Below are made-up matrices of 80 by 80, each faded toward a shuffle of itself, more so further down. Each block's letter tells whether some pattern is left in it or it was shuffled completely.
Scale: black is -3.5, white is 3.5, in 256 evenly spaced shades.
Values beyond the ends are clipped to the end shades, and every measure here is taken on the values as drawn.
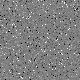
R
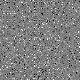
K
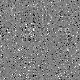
K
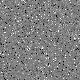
R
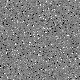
R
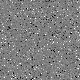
R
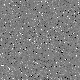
R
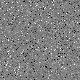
R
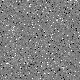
R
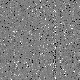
K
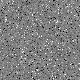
R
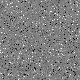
R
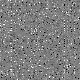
K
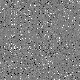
K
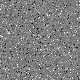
R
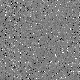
K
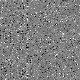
K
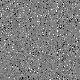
K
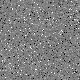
R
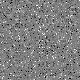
K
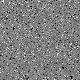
R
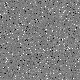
R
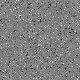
R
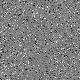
R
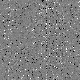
K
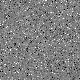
R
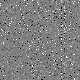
K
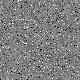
R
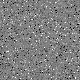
R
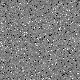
R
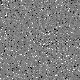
K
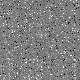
K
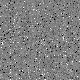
K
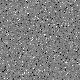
R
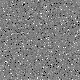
R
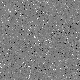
R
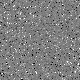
R
